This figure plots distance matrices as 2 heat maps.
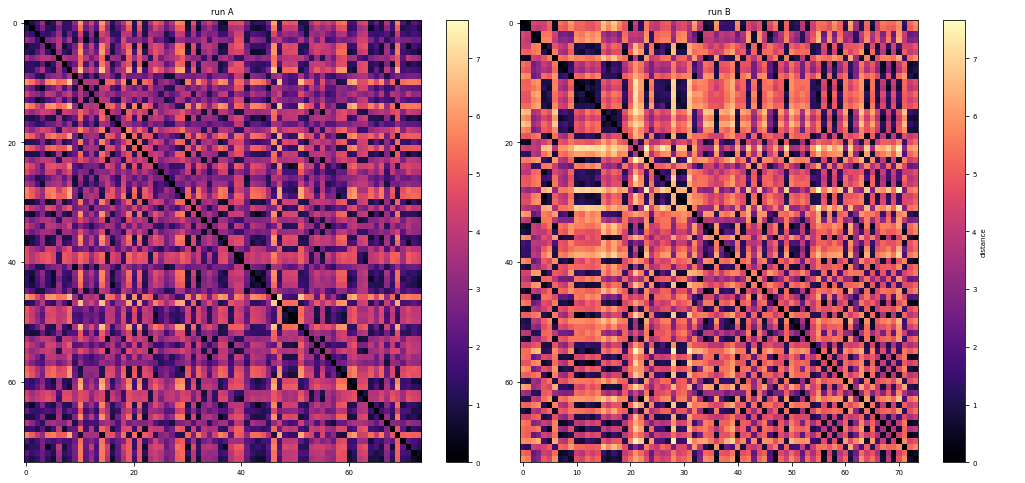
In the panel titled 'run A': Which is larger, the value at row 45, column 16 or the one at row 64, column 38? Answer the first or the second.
the second
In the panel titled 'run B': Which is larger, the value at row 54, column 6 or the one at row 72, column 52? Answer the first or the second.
the first
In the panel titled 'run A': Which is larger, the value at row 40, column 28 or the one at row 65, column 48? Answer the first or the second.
the first
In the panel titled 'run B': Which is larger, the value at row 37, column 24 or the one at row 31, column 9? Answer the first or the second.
the second
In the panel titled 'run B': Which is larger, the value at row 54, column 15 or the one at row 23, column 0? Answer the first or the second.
the second
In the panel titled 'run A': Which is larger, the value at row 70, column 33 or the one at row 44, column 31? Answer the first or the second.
the second
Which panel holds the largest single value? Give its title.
run B
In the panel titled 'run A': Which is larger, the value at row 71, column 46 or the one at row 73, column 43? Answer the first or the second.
the first
